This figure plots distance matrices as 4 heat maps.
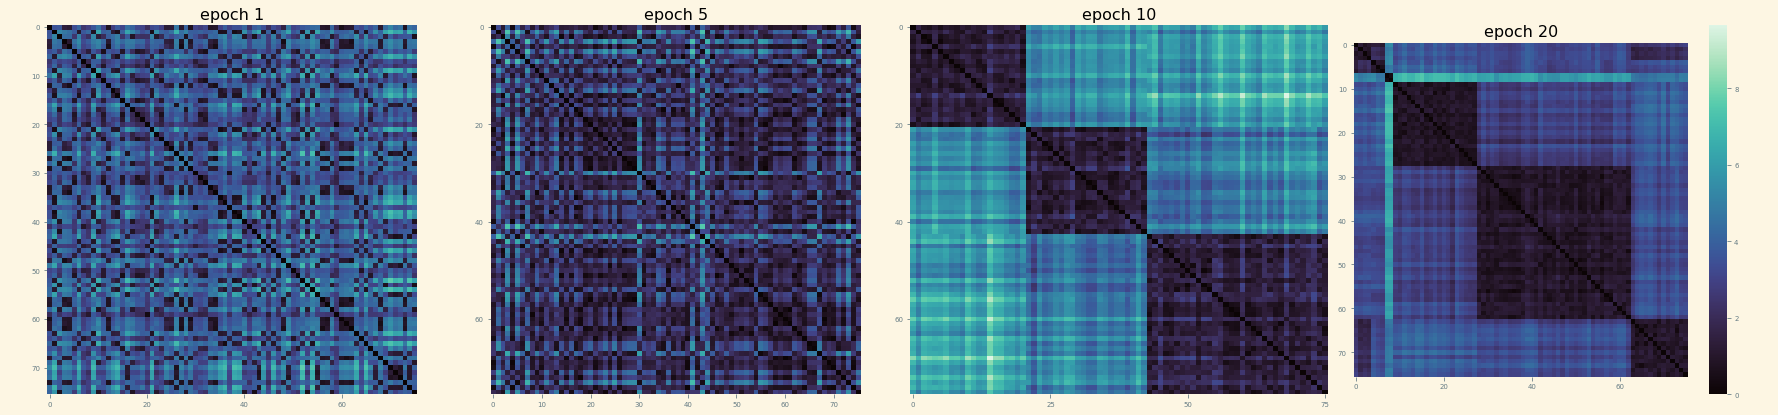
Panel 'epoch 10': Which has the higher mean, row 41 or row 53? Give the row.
41
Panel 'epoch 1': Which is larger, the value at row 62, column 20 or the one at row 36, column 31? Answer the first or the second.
the second
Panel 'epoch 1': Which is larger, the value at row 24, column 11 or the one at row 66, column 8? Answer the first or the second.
the first
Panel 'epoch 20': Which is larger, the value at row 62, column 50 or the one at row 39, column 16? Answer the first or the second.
the second
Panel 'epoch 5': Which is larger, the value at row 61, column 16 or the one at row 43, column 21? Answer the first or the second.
the second
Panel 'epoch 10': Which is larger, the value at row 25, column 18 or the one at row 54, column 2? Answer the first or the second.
the second
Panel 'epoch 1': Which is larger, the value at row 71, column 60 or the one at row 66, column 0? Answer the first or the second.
the first
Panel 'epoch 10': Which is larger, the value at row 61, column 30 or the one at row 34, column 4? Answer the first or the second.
the second
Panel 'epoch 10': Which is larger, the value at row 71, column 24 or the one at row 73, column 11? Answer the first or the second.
the second
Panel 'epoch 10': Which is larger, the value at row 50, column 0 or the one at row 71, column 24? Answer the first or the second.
the first
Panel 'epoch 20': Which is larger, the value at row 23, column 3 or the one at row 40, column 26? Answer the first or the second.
the first
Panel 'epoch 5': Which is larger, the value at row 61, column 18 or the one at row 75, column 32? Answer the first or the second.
the second
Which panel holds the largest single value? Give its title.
epoch 10
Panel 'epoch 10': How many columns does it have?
76
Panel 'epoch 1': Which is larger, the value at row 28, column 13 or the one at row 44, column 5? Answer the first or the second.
the first
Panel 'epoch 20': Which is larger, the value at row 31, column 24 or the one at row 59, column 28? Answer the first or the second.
the first
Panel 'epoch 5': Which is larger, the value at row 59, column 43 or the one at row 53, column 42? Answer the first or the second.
the first
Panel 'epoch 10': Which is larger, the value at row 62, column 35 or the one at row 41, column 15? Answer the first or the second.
the second
